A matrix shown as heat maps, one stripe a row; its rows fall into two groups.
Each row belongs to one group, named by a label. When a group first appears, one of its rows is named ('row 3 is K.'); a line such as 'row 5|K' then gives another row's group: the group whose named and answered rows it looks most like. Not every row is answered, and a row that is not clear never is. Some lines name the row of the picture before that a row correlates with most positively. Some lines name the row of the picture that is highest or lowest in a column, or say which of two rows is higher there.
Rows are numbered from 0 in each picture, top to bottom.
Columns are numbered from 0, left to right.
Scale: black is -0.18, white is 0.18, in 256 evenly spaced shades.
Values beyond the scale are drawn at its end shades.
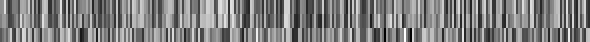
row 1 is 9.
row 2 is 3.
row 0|9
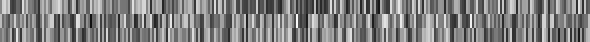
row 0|9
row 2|3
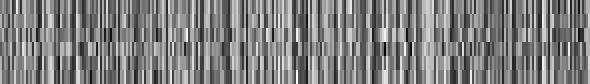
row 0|3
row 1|3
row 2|3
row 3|3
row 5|3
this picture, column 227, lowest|5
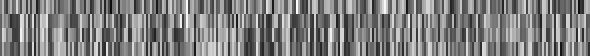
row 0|3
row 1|9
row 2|9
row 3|9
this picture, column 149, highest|0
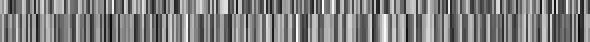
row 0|9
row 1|3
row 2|3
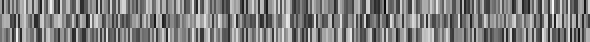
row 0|3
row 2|3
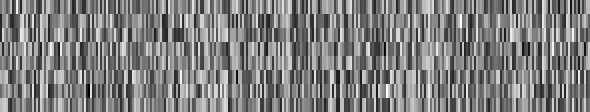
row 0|3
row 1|9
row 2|9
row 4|3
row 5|9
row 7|9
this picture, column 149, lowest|6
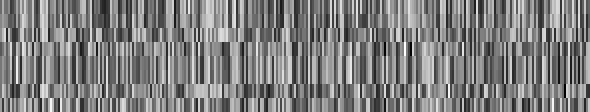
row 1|9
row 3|3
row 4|3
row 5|3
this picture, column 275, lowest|2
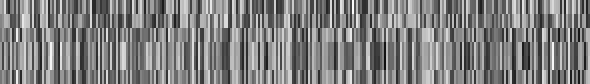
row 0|9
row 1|9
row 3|3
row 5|3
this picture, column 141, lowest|0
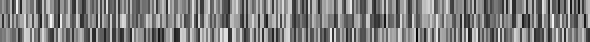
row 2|9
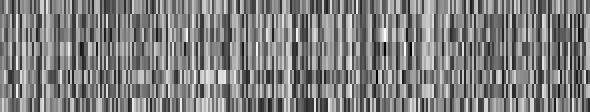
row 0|9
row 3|3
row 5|9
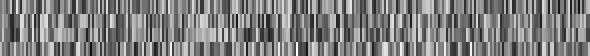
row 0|3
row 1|9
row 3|3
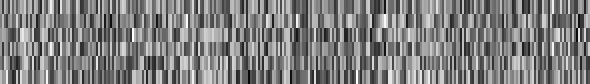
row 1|3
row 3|3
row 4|9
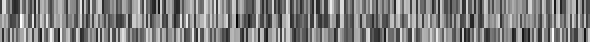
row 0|9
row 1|9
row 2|3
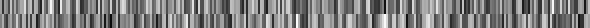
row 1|3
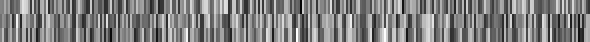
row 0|9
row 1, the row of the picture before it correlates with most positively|1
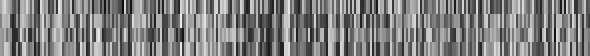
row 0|9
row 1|9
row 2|9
